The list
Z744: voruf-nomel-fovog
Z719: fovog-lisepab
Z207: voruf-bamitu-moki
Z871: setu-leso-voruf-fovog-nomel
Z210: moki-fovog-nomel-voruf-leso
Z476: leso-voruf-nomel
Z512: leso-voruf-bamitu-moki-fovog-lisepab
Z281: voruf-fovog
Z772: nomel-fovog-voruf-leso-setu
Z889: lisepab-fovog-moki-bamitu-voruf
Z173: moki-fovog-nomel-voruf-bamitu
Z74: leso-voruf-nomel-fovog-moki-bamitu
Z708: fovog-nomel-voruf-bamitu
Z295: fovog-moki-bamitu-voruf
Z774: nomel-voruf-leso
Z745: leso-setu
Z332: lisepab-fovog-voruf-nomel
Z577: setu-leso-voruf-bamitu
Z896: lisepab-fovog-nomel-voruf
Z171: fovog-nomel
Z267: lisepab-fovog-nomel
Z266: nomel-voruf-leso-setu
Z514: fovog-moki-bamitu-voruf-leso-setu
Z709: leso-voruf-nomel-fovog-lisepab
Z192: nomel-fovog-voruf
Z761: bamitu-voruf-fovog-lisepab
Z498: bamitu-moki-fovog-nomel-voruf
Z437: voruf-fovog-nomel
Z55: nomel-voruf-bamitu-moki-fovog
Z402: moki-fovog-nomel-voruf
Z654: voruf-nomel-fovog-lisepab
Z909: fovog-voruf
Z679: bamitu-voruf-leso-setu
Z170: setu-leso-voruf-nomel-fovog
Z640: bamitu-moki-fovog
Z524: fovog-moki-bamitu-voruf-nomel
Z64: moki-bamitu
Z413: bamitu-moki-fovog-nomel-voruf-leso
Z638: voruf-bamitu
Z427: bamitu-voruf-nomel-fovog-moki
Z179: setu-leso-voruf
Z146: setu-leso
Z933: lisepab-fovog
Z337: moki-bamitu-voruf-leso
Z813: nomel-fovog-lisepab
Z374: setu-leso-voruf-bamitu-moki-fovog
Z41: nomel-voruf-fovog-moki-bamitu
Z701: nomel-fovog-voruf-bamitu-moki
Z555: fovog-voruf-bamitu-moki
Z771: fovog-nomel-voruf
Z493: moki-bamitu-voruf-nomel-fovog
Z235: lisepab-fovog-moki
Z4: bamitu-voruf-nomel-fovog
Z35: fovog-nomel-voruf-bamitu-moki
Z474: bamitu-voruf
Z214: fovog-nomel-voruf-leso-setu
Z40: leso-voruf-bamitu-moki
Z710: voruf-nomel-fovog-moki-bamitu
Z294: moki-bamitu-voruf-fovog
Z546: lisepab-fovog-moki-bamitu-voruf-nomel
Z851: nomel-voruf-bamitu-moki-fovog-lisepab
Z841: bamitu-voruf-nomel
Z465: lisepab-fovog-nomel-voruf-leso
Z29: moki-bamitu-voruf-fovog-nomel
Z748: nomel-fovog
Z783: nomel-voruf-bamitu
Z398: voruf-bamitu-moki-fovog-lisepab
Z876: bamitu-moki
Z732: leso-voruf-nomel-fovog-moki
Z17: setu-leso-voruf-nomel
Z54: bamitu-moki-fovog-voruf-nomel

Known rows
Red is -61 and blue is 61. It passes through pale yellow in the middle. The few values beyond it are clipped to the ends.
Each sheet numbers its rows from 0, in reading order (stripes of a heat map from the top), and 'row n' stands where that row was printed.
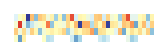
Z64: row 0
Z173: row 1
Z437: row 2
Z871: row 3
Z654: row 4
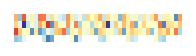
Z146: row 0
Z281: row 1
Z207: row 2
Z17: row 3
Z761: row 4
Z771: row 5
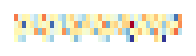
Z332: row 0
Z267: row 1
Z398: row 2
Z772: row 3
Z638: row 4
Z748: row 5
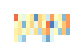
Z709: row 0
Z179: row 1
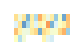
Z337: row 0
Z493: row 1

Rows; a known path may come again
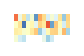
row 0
Z210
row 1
Z708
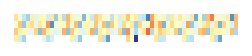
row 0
Z851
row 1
Z374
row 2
Z55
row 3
Z701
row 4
Z748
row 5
Z761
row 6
Z294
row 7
Z732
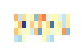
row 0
Z17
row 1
Z332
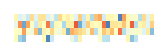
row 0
Z555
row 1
Z207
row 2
Z679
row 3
Z771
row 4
Z783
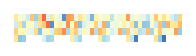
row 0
Z40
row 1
Z744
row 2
Z896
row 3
Z889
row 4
Z235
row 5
Z192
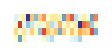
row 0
Z64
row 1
Z745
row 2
Z171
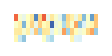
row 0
Z709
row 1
Z465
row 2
Z493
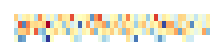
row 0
Z909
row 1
Z638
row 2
Z476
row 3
Z654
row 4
Z813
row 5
Z437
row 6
Z546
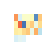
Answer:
Z214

